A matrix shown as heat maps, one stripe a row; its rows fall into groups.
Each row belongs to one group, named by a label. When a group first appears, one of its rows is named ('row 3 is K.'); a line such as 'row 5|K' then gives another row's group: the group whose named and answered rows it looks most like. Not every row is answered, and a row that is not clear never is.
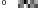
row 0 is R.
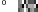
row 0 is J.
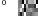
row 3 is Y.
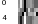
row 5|Y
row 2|R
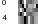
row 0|Y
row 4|R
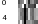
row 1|J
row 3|R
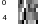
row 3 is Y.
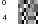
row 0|R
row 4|J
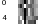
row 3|R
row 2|R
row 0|R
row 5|J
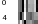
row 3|Y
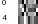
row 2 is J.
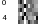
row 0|Y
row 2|Y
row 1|R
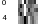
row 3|Y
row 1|Y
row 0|J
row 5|R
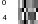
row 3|J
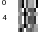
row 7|Y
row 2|J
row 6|R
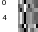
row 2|Y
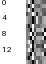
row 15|R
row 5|R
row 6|Y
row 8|J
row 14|Y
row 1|Y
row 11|J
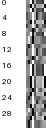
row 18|J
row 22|R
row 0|J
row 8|J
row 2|J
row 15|Y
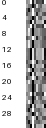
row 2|Y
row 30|Y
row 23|J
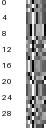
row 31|J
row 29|Y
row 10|R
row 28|R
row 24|R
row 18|Y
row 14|Y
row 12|R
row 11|J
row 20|J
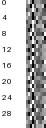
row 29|J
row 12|Y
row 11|R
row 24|R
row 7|Y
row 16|R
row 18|J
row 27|R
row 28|Y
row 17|Y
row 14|Y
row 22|Y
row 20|Y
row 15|J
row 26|J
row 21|J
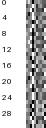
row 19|Y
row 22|R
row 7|J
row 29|J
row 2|J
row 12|R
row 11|J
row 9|J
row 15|R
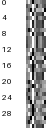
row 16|R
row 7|Y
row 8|J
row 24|Y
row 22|Y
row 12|J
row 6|J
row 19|J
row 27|R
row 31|J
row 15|J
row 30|Y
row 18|J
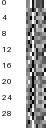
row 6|R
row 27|Y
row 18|J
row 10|Y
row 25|R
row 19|R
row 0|J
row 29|J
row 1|J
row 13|J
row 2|R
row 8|Y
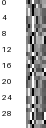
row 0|Y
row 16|Y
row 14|R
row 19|Y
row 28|J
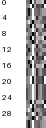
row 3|Y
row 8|R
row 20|J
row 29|R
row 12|Y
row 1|J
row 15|Y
